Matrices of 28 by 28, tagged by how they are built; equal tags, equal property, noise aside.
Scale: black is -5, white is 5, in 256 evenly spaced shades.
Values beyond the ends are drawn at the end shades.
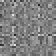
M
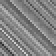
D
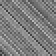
D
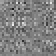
M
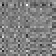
M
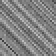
D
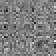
M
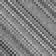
D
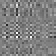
M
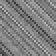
D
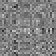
M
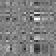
M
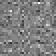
M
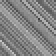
D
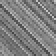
D
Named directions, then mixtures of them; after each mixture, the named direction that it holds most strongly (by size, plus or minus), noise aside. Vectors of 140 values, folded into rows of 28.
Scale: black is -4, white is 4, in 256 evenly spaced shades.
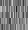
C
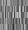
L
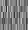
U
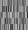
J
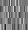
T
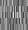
L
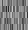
J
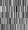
C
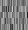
J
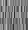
L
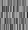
J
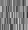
J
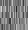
C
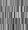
L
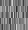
C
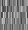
U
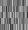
J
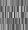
L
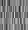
L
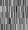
C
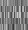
L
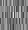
L
